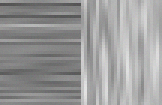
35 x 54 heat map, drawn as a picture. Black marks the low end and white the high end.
It is made of 1 by 2 panels. Panel 1,1: middling, streaked across. Panel 1,2: high, streaked downward.
